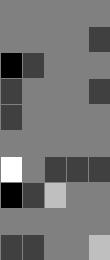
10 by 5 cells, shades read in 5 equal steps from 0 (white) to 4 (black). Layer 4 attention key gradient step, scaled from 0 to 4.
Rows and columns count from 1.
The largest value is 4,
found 2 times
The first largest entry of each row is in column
1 5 1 1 1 1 3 1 1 1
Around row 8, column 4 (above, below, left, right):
3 2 1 2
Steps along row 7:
up up same same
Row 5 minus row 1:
1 0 0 0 0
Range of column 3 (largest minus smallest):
2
